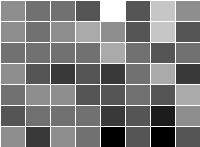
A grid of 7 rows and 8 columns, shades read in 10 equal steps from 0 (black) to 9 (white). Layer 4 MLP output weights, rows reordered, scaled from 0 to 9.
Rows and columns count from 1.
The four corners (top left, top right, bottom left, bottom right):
5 5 5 3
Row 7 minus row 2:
0 -2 0 -2 -5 0 -7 0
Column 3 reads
4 5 4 2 5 4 5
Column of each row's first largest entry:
5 7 5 7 8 8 1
